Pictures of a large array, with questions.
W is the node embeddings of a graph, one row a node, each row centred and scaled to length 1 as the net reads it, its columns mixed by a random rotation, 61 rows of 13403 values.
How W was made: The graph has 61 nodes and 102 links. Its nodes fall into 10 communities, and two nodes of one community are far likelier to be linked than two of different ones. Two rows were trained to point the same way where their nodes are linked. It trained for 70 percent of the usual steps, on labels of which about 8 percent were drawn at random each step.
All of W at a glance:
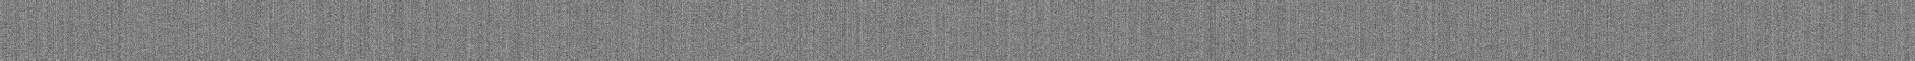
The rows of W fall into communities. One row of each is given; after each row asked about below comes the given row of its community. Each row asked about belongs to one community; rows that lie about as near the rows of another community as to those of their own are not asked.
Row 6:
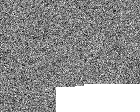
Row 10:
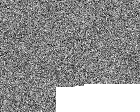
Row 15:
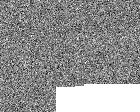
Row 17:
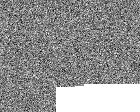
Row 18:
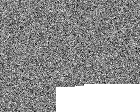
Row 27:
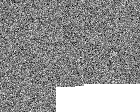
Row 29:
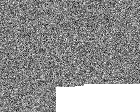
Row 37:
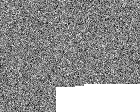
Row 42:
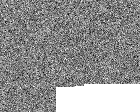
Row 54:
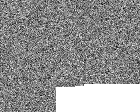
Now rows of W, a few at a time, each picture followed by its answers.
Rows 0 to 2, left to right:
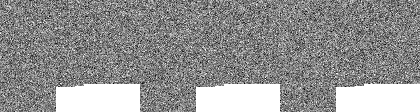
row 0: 17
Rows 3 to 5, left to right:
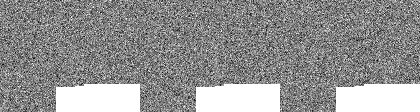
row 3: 10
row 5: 42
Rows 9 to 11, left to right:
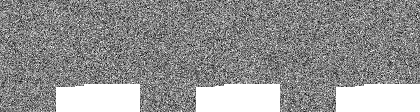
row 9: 17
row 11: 10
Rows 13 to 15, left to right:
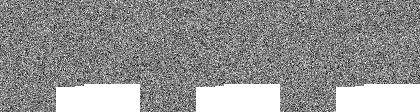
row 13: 42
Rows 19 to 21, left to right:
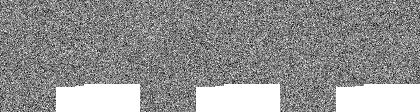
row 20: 15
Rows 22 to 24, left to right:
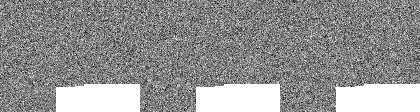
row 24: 27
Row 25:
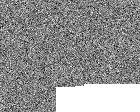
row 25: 42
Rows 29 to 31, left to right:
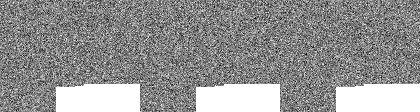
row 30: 18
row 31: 6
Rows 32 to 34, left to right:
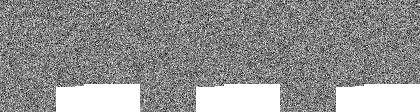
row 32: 17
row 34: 54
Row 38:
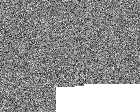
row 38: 10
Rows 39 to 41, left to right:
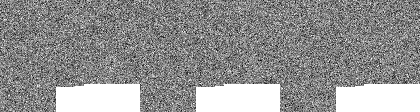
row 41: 15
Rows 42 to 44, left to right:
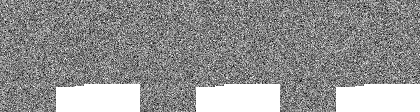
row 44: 17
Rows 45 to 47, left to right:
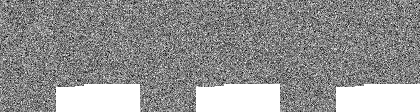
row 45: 42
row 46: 29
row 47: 37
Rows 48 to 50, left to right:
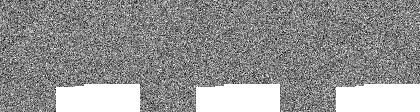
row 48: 54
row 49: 15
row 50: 6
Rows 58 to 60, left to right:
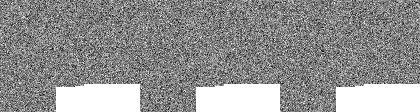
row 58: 54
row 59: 10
